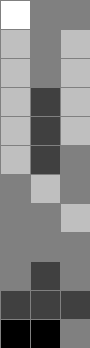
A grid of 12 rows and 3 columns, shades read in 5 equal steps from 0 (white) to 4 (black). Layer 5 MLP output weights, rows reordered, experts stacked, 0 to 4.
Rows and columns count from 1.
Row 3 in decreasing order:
2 1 1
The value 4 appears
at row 12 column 1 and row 12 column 2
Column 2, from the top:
2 2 2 3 3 3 1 2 2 3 3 4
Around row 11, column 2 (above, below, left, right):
3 4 3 3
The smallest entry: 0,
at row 1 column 1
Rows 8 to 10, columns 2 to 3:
2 1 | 2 2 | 3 2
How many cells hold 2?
15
